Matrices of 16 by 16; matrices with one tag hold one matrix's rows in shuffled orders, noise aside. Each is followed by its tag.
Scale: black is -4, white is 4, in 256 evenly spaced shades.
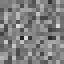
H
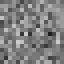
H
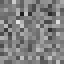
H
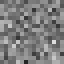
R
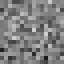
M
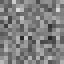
H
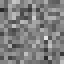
M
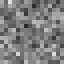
R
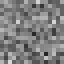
R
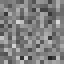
H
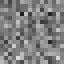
H
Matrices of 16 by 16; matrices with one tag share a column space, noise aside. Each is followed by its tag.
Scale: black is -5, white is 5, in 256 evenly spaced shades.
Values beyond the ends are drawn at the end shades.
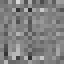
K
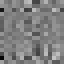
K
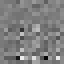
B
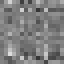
K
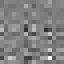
B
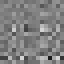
B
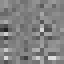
B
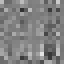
K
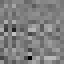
B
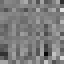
K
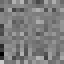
K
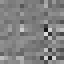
B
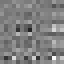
B
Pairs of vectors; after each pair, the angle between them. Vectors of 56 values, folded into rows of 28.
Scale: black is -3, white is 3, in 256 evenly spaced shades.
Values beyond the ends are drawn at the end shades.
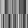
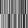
partly aligned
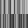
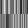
partly opposed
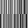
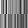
partly aligned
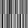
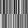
orthogonal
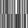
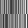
orthogonal
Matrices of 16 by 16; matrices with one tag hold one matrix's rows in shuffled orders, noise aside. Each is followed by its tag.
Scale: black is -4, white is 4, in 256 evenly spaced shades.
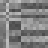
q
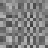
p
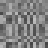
p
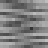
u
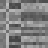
q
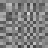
p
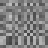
p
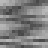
u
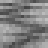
u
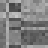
q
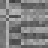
q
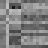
q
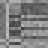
q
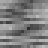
u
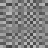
p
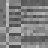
q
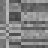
q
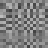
p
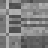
q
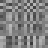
p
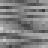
u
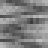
u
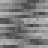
u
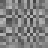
p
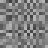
p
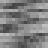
u
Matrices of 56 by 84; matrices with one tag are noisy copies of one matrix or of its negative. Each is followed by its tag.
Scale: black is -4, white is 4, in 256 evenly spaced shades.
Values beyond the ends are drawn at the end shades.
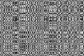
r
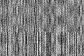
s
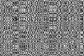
r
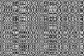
r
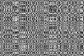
r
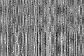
s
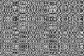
r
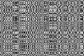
r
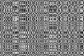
r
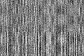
s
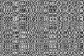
r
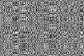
r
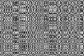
r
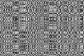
r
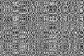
r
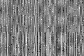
s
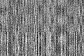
s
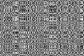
r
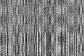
s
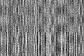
s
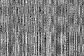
s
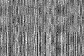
s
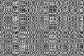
r
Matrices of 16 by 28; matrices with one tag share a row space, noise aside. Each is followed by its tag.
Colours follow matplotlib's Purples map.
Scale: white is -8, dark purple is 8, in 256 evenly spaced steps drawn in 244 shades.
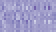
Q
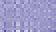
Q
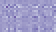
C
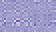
Q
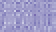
Q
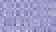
Q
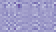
C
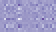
C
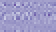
Q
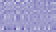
Q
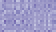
Q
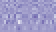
C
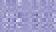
C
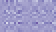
C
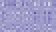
Q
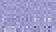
Q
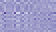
Q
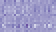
Q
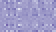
C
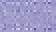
Q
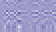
C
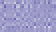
Q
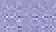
C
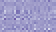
Q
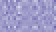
C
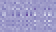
Q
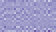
Q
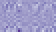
C
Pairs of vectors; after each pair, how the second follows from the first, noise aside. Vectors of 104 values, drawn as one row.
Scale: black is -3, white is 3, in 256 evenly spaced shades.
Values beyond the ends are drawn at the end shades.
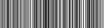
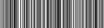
reversed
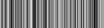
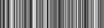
negated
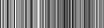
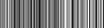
reversed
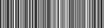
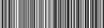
reversed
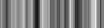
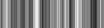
negated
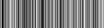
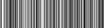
negated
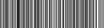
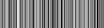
negated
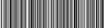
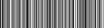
negated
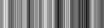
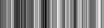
reversed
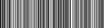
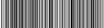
negated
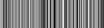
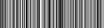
reversed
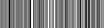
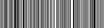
reversed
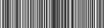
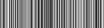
reversed
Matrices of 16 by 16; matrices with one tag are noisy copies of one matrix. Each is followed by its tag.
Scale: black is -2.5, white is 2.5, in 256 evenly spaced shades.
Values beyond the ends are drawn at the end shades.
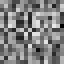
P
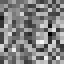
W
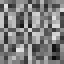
P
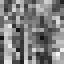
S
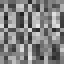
P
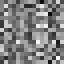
W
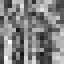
S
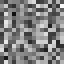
W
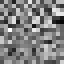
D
